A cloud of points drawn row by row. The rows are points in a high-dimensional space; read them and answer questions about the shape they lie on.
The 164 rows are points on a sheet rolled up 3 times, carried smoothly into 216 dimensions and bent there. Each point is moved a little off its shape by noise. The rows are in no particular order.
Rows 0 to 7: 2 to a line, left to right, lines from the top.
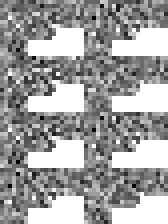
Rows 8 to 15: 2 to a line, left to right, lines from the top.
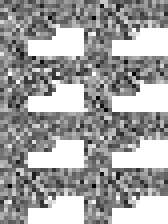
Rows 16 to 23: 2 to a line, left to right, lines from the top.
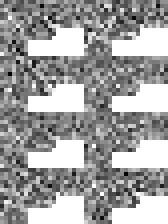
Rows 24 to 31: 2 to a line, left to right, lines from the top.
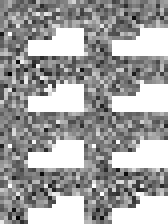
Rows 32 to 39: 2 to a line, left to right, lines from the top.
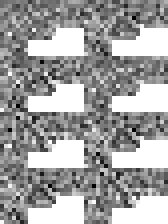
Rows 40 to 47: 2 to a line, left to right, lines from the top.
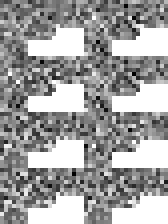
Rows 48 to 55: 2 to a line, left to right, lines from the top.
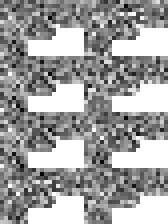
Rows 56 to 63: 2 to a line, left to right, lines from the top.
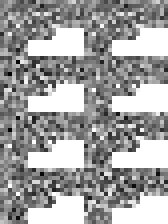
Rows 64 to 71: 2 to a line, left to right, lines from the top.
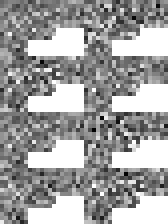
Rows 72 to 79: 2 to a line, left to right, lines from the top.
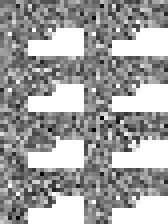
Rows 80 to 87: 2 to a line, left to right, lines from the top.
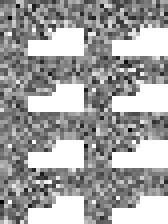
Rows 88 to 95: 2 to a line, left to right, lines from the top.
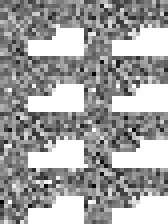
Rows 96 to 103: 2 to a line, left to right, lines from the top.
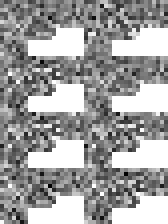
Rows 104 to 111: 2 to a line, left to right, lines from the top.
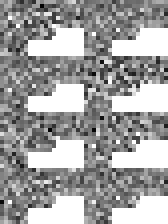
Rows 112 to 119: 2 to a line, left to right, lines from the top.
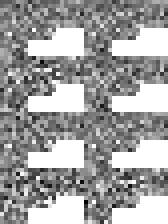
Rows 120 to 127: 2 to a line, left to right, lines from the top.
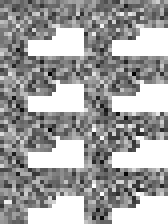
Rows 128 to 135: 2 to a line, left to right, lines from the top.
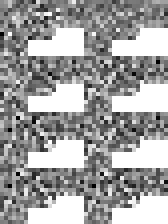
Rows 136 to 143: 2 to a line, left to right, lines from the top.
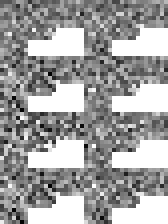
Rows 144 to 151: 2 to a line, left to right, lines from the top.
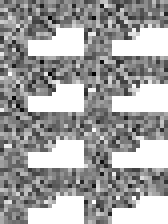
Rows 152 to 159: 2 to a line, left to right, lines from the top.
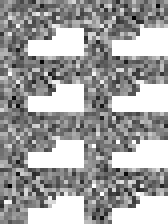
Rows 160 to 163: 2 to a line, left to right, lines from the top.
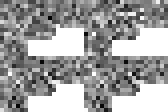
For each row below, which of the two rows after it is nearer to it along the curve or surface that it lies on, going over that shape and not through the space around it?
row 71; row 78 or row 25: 78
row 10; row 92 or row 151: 151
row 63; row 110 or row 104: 104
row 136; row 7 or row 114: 7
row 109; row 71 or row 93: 71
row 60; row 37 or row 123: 123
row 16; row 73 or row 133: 133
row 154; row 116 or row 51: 51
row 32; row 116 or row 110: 116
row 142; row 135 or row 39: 135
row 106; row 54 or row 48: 48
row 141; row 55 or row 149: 149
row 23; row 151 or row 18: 151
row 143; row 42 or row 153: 42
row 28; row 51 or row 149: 149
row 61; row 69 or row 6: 6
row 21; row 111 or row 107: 111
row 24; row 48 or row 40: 48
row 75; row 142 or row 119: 119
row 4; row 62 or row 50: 62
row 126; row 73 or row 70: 70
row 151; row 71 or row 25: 71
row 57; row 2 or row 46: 2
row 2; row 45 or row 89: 45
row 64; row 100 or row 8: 8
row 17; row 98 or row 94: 98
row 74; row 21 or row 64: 21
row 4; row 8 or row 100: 100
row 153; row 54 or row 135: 135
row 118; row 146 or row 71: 146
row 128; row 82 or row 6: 6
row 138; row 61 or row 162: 162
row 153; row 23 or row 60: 23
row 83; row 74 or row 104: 104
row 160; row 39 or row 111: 39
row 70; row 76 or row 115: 76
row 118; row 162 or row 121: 162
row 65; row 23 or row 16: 16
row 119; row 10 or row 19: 10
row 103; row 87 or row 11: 11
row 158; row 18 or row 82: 18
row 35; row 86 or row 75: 75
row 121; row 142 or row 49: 49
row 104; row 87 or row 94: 94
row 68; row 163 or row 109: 109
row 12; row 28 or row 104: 28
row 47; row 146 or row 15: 15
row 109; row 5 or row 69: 5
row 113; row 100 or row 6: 6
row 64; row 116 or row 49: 116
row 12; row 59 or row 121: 59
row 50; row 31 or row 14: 31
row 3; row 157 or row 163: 157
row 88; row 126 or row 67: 126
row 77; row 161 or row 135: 135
